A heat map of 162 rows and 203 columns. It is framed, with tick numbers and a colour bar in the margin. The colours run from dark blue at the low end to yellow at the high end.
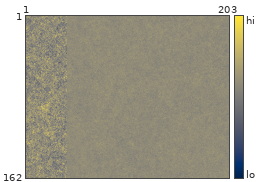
Stripes: none. Odd rows or columns: none. Seam: vertical, 20% of the way across, the right part calmer. Slope: none. Histogram: heavy tails on both sides.
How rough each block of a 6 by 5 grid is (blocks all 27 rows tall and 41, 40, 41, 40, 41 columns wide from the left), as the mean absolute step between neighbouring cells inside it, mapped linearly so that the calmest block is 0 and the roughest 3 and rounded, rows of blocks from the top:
3 0 0 0 0 / 3 0 0 0 0 / 3 0 0 0 0 / 3 0 0 0 0 / 3 0 0 0 0 / 3 0 0 0 0
